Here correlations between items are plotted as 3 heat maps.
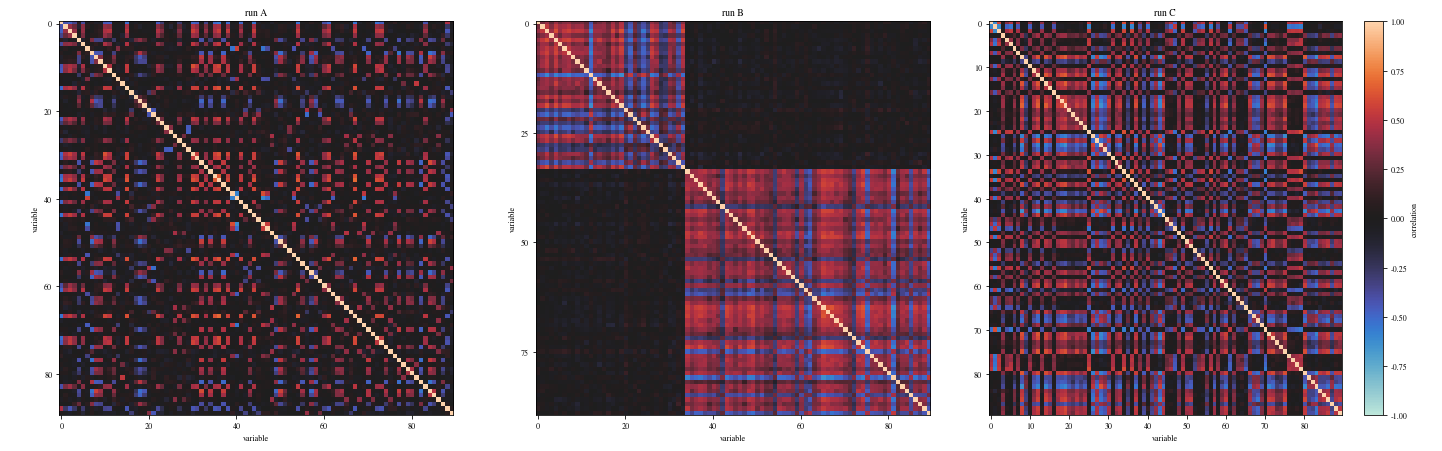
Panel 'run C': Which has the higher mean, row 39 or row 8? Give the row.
8
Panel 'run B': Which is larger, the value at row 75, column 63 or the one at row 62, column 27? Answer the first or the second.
the second
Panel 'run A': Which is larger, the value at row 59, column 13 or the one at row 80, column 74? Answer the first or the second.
the second
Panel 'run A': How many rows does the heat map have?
90
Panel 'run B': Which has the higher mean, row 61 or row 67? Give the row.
67
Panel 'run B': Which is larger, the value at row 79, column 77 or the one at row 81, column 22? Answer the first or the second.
the first
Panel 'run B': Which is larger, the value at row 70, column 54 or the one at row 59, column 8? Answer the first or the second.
the second
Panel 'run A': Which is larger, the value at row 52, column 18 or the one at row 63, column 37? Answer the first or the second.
the second
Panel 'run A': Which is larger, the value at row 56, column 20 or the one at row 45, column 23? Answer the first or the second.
the first
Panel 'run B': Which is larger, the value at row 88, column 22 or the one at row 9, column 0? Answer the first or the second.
the second
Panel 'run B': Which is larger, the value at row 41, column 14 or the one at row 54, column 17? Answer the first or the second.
the second
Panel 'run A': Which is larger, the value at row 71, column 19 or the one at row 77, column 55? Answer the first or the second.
the second
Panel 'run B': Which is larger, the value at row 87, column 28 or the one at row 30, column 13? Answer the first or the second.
the second
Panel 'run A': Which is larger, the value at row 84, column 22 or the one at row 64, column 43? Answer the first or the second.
the second
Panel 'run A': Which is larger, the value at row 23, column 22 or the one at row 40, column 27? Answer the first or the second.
the first
